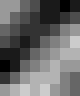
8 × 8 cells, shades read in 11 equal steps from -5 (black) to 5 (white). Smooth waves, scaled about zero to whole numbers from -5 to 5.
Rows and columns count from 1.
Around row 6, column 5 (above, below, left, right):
0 2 0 2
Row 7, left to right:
-3 -1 1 2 2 2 0 -1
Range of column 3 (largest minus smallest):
7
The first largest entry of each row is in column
1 1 8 8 7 6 4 3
